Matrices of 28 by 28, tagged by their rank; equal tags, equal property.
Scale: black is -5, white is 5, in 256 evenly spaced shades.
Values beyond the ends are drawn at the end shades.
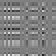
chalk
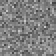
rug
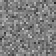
rug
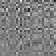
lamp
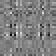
lamp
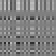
chalk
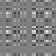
chalk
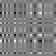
chalk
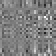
lamp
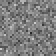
rug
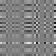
chalk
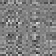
lamp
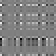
chalk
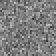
rug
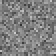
rug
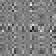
lamp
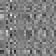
lamp
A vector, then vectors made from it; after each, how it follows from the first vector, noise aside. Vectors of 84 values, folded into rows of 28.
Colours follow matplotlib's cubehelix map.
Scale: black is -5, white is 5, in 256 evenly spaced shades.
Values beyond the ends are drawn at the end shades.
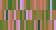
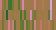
partly zeroed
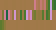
partly zeroed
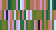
scaled up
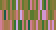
wrapped around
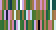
scaled up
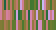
wrapped around
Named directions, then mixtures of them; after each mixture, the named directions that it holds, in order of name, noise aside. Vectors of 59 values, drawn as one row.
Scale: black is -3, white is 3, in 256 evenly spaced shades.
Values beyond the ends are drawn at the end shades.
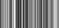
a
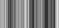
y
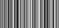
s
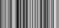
a, s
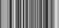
a, y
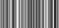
a, s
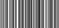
s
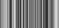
a, y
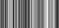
s, y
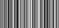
s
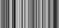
a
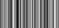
a, s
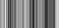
y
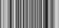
a, y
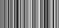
s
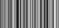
a, s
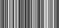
s, y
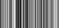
a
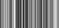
a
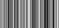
s, y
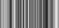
a, y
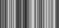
a, y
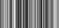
a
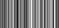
s, y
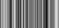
a, y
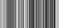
s, y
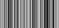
s, y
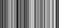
s, y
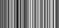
s, y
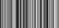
a, s
